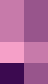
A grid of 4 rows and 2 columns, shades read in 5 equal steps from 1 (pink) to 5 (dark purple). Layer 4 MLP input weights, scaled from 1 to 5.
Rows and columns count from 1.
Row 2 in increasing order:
2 3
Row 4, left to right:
5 3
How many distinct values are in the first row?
2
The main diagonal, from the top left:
2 3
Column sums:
10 11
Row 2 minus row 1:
0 0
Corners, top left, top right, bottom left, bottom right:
2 3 5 3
